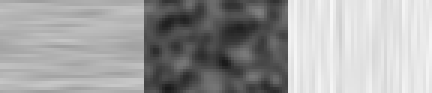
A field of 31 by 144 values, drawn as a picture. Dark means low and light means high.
It is made of 1 by 3 panels. Panel 1,1: high, streaked across, faint in contrast. Panel 1,2: low, blotchy. Panel 1,3: very high, streaked downward, faint in contrast.
